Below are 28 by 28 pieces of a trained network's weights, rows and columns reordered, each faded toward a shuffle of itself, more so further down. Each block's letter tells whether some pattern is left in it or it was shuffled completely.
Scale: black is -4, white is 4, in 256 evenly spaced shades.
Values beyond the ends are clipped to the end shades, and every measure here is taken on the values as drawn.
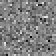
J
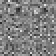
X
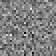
X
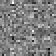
X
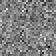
X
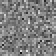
J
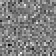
X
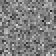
J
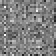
X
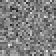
X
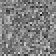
X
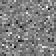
J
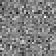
X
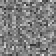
X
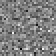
X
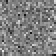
J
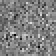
X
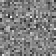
X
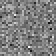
X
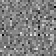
X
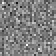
J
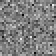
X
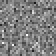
J
